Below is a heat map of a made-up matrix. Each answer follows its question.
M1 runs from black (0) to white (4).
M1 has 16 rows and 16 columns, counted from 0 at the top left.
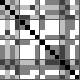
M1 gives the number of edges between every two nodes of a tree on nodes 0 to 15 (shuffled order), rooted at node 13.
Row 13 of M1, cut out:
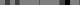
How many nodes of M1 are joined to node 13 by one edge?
3
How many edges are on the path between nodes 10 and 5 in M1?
4
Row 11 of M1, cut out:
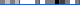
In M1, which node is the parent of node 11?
12
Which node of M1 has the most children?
12
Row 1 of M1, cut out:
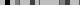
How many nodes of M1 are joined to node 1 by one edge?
2
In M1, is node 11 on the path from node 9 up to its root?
no
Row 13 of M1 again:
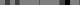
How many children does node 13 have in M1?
3
